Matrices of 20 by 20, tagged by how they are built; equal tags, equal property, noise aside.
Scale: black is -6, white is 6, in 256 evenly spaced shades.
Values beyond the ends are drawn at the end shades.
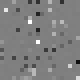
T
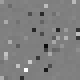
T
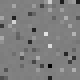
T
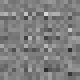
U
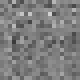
U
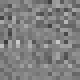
U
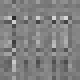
U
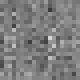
U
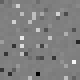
T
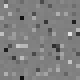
T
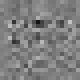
U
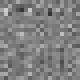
U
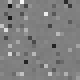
T
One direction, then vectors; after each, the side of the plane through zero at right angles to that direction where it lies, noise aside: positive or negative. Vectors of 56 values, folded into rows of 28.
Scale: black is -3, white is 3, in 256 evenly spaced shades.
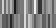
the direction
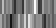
positive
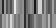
negative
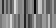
negative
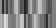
negative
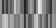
negative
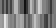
negative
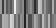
negative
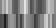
positive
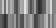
positive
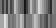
negative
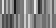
positive
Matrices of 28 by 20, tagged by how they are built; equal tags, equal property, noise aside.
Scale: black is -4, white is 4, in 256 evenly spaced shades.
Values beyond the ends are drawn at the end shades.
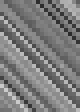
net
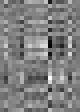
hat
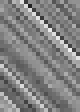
net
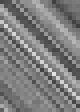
net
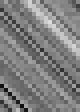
net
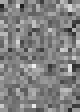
hat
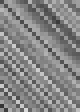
net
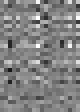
hat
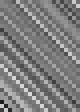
net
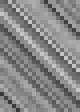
net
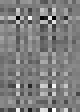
hat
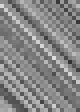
net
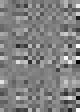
hat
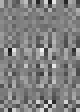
hat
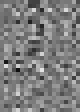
hat
